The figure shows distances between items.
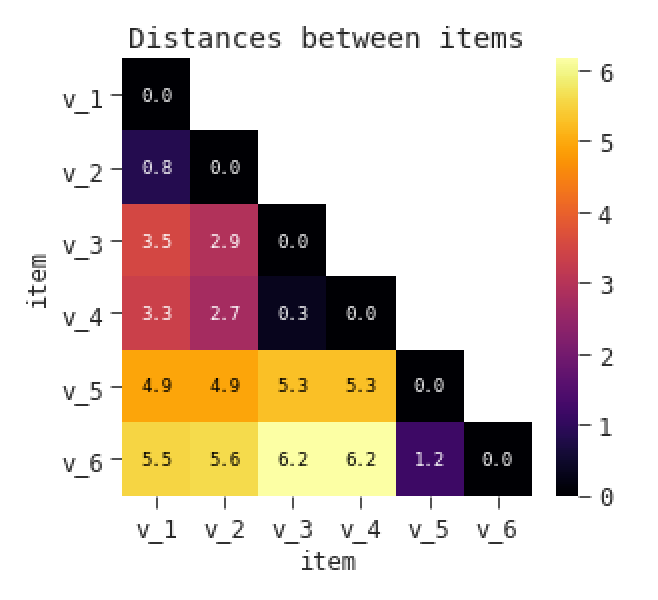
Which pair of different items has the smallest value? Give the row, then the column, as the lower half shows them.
v_4, v_3
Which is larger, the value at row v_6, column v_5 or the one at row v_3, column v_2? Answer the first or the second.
the second
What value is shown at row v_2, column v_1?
0.8
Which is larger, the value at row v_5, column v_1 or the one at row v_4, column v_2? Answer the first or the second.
the first
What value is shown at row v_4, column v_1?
3.3
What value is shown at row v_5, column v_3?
5.3
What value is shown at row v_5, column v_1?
4.9
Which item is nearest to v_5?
v_6
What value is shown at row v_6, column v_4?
6.2
